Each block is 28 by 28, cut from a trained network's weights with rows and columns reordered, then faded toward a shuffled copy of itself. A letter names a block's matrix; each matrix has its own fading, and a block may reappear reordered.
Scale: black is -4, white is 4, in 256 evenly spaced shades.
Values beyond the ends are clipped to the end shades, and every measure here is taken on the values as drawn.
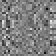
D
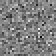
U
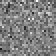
U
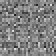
D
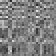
D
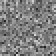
U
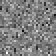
U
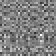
D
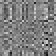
D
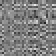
D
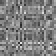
D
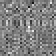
D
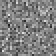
U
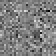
D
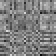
D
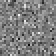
U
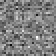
D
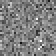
U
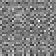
D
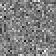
U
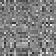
D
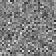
U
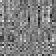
D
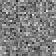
U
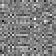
D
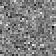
U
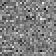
U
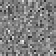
U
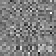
D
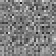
D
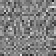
D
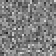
U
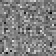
U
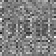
D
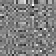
D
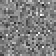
U
